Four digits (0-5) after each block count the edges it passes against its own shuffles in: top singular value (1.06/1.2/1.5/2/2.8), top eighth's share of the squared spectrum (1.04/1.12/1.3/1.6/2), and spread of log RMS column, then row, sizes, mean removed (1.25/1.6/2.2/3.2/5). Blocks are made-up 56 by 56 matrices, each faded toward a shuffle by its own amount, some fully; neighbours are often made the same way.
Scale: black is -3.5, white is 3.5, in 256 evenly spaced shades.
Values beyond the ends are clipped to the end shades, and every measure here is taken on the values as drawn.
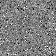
0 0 1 0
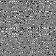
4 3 0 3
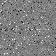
2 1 0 0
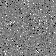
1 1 0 0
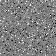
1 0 0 0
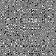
4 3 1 2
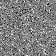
0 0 0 0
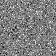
0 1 0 0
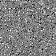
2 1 0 1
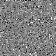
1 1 0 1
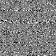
2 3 0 3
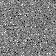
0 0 0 0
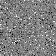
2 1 0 0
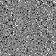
3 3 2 1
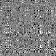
4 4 2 2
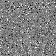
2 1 0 0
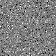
2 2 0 0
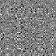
4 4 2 2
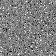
0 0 0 0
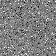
1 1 0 0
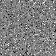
2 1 0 0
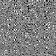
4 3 2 2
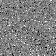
1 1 0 0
